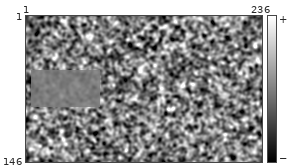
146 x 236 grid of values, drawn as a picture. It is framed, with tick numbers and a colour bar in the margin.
No overall slope runs across the table. On average the colour sits 50% of the way up the scale. The values follow a bell shape. The field is mottled with small blotches. An odd patch, calmer than its surroundings, sits in the middle left. The middle left is the calmest part.
